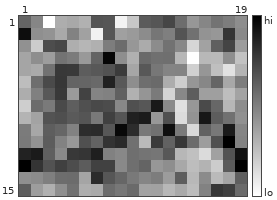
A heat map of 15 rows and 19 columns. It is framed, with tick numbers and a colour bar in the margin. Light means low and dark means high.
The values follow a bell shape. The ninth with the lowest average is the top right. The halves do not mirror each other.
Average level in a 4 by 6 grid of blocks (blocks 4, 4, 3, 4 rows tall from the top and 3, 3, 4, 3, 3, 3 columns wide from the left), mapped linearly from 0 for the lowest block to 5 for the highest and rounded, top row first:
1 1 1 3 1 2
2 4 3 2 1 0
2 3 5 4 2 4
4 3 3 2 0 3
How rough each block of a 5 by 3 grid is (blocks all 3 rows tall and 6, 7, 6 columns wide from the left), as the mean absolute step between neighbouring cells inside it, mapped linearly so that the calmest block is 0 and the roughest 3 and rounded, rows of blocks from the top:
2 1 1 | 0 1 1 | 0 2 1 | 1 2 3 | 1 0 2
